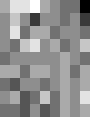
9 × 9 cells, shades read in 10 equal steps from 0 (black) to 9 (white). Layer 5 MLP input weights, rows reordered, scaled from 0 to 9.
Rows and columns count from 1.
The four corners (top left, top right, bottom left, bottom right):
6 0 4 6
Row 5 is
4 5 5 5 5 5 6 5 4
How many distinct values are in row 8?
6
